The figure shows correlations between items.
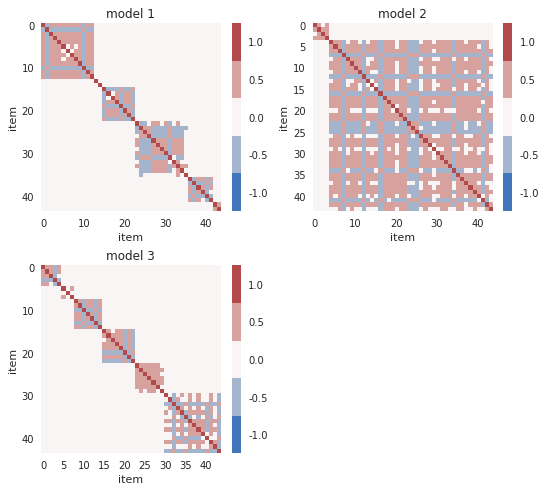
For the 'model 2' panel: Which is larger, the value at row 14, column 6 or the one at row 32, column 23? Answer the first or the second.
the first
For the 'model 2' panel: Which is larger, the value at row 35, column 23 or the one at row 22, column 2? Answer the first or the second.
the second
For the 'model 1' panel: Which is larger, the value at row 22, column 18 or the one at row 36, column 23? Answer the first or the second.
the second
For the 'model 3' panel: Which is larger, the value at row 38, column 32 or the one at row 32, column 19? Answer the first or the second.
the second
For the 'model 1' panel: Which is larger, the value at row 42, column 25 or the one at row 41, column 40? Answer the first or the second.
the first
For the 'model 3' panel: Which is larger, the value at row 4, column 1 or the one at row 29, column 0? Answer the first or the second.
the first
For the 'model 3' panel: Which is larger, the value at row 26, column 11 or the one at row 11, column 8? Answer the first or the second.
the second
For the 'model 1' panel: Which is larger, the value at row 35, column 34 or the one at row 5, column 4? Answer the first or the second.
the second
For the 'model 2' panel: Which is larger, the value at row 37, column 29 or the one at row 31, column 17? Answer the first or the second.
the second
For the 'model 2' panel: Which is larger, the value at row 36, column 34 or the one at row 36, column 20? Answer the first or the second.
the second
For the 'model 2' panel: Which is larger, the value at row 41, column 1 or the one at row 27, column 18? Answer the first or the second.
the second
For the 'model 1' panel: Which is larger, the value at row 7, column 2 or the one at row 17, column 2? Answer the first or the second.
the first
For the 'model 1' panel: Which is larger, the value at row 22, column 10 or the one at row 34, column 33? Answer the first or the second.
the second
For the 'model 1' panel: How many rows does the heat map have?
44
